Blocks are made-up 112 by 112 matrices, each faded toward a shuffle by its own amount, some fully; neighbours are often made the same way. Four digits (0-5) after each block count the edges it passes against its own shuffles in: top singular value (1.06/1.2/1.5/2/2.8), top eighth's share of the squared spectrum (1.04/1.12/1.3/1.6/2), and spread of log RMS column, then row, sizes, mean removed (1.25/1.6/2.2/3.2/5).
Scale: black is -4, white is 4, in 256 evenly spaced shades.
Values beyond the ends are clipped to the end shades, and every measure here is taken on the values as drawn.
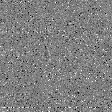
3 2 0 1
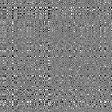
5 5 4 4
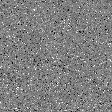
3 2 0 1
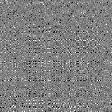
5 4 3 3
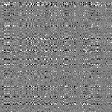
5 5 3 4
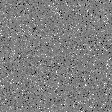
0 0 0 0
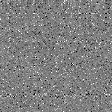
4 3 1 2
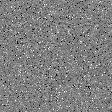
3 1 0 0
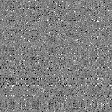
4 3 2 2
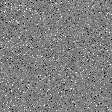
1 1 0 0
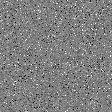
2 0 0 0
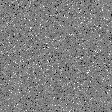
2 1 0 0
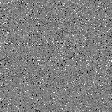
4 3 1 1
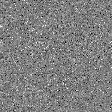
3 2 0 1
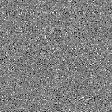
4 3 1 2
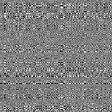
5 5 3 4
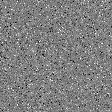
0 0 0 0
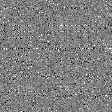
4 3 1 2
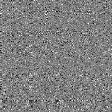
4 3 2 3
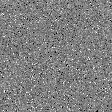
1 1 0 0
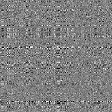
5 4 3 4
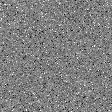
1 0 0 0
